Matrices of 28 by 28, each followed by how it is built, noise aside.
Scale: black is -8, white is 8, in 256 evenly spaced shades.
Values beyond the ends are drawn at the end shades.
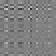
low rank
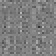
low rank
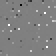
sparse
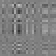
low rank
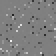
sparse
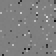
sparse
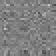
low rank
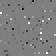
sparse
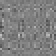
low rank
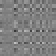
low rank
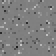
sparse
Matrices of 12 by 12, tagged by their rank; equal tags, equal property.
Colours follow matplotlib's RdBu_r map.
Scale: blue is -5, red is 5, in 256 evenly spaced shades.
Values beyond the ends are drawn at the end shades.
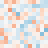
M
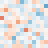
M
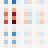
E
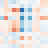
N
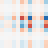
E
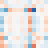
N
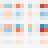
E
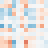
N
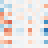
N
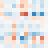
N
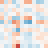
N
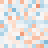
M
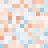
M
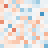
M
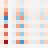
E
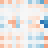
N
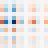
E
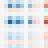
E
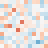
M
